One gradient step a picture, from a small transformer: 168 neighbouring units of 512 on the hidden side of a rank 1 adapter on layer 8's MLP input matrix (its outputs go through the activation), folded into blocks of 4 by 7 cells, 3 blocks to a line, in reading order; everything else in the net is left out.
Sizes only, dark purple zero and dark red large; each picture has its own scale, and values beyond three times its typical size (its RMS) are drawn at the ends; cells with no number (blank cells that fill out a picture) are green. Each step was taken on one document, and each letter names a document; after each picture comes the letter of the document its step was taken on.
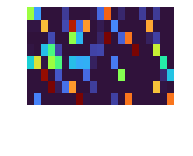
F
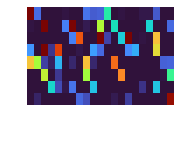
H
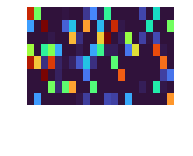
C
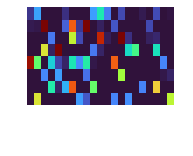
F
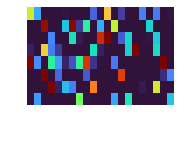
F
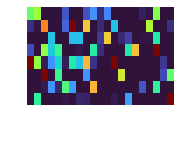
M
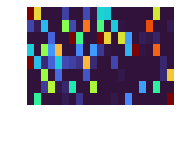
M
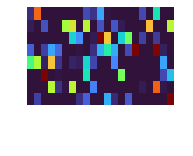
C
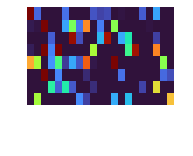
F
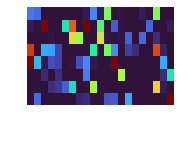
C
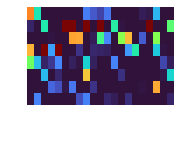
H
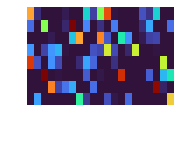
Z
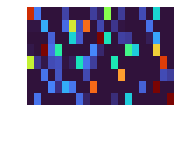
F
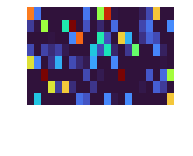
Z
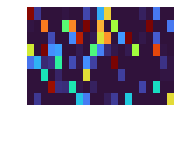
H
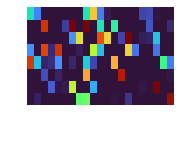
H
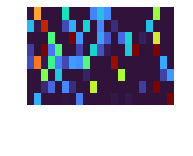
M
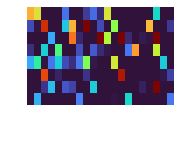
M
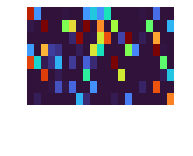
H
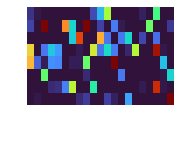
C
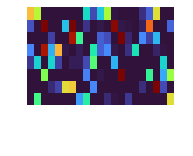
Z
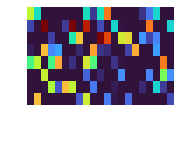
Z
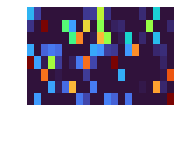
C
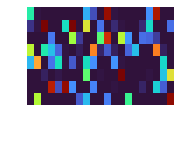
Z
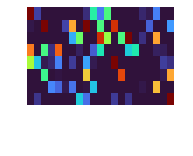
H
